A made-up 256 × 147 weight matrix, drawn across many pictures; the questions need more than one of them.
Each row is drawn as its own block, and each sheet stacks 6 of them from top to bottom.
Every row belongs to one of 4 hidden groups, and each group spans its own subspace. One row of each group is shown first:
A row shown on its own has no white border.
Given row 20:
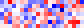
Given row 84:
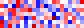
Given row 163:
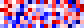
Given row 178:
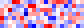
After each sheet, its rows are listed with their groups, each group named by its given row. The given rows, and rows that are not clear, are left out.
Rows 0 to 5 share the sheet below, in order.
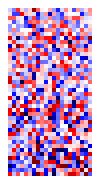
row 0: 178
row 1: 20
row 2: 178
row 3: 20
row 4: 20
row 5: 178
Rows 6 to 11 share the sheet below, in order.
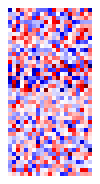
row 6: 20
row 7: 163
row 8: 20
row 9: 20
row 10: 20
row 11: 20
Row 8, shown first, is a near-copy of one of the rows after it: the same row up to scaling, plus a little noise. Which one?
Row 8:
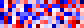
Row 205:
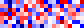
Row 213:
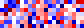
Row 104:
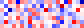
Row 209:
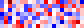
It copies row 209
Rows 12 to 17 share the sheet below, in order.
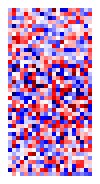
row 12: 178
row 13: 163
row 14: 178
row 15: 163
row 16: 84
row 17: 84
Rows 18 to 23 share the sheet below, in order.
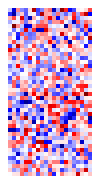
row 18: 178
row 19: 20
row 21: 84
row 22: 178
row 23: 163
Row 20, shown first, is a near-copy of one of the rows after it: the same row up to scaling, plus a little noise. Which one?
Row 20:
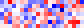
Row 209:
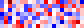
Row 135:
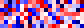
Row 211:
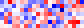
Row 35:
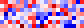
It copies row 211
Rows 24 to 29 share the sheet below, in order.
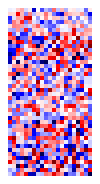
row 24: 84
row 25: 84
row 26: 20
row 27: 163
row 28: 178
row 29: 84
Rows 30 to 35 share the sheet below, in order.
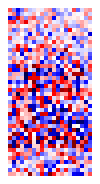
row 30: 20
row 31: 84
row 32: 178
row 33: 178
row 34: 84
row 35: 20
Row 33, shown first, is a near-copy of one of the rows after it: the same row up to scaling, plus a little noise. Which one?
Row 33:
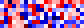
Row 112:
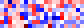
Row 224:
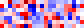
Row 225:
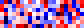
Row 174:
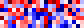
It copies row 112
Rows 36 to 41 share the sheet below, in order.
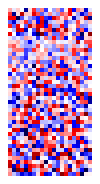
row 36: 20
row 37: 163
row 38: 178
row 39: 163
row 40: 178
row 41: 20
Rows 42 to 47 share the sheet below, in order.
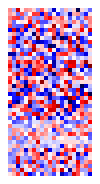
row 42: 178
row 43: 178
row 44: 20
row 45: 20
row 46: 163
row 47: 84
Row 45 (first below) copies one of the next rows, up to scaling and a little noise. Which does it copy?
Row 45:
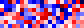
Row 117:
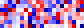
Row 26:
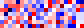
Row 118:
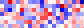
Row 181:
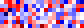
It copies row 118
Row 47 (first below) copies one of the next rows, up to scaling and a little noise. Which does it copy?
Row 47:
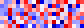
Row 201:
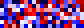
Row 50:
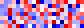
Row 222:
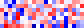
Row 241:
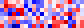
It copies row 50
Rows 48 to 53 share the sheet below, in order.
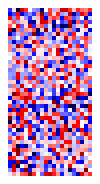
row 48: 178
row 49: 84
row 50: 84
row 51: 163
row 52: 84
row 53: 20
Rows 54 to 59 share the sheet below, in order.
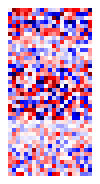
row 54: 163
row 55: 163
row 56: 20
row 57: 178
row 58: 20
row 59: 84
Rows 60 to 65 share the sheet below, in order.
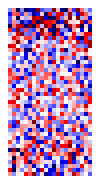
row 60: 178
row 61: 163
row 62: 84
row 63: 163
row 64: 178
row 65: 178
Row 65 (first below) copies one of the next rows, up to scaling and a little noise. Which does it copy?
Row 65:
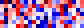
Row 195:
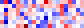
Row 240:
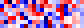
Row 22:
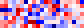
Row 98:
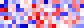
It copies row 195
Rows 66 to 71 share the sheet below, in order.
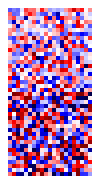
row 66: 84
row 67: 178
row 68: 20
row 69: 163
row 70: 84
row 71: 178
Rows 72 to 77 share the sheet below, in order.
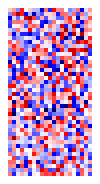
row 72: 84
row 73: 163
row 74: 84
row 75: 178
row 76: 178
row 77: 84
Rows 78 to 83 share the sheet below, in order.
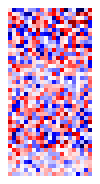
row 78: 163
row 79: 84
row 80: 163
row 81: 20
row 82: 20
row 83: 163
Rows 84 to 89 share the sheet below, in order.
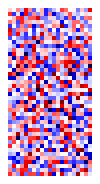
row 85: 178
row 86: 20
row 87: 84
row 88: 84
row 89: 163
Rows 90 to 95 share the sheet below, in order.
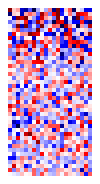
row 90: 84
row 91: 84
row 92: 178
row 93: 20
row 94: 163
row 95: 178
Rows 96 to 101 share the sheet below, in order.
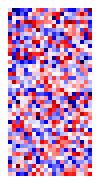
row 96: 163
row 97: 20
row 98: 178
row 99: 20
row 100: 84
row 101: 84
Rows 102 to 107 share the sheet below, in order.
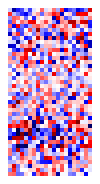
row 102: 163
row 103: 163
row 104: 20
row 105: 20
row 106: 84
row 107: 178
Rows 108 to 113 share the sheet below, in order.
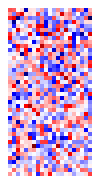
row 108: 20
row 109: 84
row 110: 84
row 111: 163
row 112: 178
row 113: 20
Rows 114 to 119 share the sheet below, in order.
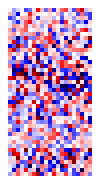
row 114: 163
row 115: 20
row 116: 84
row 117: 20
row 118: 20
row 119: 20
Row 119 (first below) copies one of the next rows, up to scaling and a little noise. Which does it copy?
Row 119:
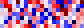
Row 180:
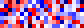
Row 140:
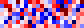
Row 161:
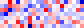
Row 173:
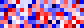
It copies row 140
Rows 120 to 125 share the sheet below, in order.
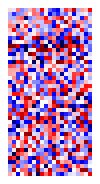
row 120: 84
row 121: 178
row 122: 84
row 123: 163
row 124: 163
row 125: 20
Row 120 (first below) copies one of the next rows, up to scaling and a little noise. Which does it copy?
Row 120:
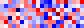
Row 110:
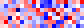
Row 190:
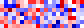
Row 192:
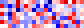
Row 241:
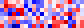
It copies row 110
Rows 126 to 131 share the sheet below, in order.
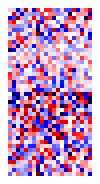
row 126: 20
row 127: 20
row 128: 178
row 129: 163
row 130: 84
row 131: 20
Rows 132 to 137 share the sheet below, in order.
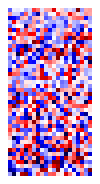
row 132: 178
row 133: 84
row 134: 178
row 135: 20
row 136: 178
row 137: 84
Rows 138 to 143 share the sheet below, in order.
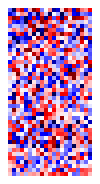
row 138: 178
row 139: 163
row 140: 20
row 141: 178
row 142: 178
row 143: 84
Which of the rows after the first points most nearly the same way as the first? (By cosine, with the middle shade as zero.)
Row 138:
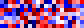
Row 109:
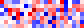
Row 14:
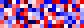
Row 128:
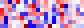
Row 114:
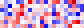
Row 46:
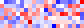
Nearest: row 14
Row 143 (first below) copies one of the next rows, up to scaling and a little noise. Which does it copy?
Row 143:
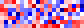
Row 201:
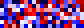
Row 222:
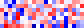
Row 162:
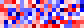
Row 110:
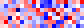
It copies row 162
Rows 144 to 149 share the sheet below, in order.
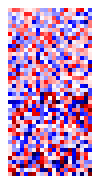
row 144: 163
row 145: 20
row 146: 20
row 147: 84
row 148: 163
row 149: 84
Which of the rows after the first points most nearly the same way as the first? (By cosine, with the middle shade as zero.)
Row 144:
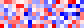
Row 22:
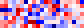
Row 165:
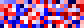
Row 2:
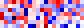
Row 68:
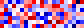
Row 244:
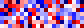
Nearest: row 244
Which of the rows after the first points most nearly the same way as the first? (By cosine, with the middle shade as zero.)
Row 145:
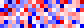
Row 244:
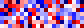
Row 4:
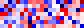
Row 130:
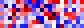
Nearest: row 4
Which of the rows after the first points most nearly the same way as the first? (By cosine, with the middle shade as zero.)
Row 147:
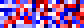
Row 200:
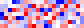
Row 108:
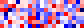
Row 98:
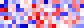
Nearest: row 200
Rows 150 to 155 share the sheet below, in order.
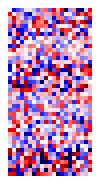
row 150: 163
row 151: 20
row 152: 20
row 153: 84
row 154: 163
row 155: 178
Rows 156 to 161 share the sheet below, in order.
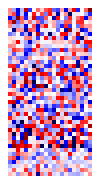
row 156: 20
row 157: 163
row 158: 178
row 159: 20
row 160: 84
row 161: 20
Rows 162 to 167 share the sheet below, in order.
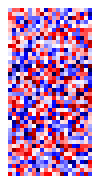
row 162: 84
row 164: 163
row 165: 163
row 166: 178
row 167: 163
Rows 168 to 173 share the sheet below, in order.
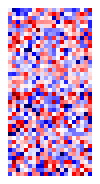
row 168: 163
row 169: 163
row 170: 178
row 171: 163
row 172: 20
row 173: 20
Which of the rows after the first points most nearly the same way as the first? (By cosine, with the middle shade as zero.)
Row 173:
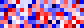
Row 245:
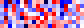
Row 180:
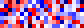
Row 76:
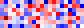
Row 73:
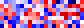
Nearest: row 73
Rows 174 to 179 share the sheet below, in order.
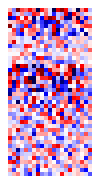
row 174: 178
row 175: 178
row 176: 178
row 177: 84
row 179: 20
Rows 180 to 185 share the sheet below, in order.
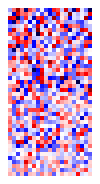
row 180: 20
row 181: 20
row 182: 84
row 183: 20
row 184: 20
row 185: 163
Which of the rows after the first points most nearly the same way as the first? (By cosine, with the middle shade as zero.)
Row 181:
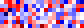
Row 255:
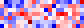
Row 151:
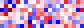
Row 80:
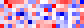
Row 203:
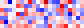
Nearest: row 80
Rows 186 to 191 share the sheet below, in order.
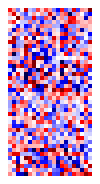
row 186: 20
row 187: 178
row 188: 178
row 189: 178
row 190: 84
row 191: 84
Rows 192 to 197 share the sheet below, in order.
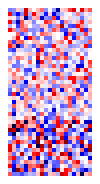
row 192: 84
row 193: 20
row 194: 163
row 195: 178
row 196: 20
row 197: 20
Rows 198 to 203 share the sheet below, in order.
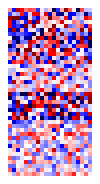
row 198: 178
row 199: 163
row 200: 178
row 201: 84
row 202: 163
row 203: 178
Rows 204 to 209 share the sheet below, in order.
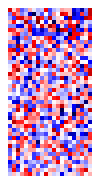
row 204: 84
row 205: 20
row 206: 163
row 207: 84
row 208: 163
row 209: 20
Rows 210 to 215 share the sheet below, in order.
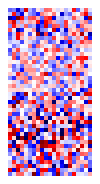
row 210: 20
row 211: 20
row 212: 84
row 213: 20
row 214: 84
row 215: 178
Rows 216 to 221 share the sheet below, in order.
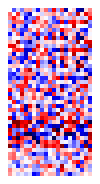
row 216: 163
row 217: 163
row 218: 163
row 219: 84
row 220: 163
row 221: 84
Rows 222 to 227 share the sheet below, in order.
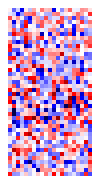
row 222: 84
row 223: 84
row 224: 178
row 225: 178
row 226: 163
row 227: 163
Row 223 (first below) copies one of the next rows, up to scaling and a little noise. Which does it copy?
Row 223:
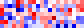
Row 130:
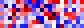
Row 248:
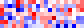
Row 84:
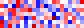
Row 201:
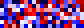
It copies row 248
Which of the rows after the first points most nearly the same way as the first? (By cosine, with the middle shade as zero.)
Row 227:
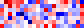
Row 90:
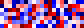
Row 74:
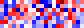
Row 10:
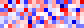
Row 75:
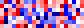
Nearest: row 75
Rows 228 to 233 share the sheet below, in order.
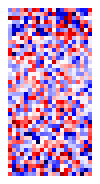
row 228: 178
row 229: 178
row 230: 84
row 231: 84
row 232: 163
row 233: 20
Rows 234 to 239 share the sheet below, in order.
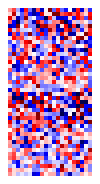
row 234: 84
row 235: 163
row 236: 163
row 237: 84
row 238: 20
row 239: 84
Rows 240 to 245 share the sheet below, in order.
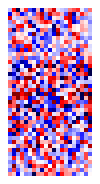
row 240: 178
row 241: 84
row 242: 163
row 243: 163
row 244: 20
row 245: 178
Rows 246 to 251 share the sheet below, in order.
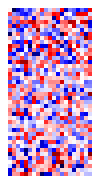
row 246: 163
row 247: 84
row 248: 84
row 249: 20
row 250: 84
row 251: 84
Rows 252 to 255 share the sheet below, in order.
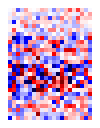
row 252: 84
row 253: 163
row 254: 178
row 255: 163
